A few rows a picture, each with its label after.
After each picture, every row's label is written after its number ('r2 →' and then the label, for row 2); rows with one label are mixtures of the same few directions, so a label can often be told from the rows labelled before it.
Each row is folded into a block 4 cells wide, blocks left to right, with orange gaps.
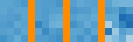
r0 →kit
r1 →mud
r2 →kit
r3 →mud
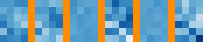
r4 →mud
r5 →mud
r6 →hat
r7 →kit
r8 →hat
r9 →kit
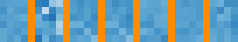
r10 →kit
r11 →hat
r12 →kit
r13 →kit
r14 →kit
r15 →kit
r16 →hat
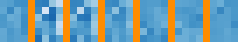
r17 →hat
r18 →hat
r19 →hat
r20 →hat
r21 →mud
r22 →mud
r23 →hat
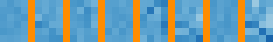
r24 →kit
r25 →kit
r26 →hat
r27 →mud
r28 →hat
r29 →kit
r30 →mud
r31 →kit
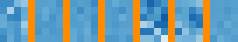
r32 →hat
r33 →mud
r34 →hat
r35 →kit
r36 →kit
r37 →mud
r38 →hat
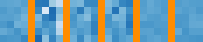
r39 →kit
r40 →hat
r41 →hat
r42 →hat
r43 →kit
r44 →mud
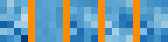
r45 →kit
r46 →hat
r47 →mud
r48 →mud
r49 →mud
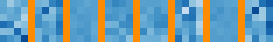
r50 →kit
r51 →hat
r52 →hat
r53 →kit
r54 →mud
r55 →hat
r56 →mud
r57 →hat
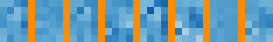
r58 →hat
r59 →kit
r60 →hat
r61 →mud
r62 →hat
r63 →mud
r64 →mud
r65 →mud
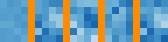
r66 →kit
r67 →mud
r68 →mud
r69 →hat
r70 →mud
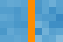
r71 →mud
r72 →mud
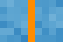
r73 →kit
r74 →mud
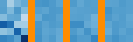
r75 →kit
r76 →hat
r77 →kit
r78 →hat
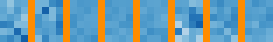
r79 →kit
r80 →hat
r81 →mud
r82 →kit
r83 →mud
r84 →mud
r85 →kit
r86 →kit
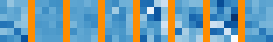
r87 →kit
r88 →hat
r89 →mud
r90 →hat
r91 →hat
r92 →mud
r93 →kit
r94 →kit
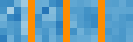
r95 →hat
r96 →hat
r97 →mud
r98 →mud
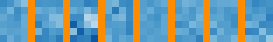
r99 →hat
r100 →mud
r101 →mud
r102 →hat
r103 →hat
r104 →kit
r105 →mud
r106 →kit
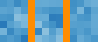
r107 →mud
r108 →mud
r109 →hat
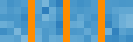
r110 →kit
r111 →hat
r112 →kit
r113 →mud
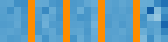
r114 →hat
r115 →hat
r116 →hat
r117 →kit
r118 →hat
